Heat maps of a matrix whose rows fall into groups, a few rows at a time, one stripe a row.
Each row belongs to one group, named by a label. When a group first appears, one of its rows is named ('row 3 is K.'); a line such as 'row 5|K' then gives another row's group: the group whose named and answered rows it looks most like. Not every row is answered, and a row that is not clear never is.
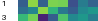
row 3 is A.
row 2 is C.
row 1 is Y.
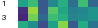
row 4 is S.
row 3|Y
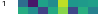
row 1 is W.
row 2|S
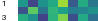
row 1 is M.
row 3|S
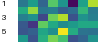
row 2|A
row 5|W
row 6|M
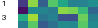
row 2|W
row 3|A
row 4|A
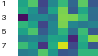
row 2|S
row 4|S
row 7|S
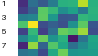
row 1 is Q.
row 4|A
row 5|Q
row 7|Y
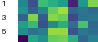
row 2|M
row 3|Y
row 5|M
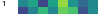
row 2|W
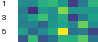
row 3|C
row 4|Q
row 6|Q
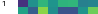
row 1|W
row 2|C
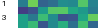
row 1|A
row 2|W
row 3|C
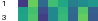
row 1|Y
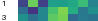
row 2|W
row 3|M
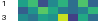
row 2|C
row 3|M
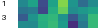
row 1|S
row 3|C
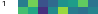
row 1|A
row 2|S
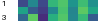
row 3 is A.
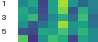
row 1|S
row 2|S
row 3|A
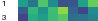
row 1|C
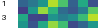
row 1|M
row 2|C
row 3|Q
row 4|M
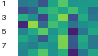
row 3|S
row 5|C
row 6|S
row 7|M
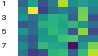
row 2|A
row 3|M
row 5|M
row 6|W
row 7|C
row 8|Q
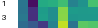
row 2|W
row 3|W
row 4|Q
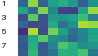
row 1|Y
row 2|C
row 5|Y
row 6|C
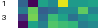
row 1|W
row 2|A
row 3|Y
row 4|Y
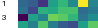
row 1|Q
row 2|W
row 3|Y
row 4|C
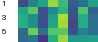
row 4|S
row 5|Y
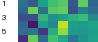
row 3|W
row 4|W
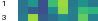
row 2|Q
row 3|A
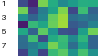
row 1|W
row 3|M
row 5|C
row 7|M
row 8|Q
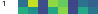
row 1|Y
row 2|S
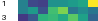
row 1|Q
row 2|S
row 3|W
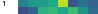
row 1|M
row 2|W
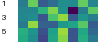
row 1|A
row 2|C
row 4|A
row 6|S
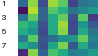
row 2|Y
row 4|S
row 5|S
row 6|A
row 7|S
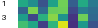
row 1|S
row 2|Y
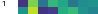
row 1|Y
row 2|A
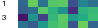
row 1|Y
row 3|Q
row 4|M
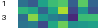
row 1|M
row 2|S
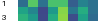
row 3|S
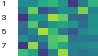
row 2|A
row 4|Y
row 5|C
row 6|M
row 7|Y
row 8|S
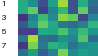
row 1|S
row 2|A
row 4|C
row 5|W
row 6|A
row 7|Y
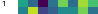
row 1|Q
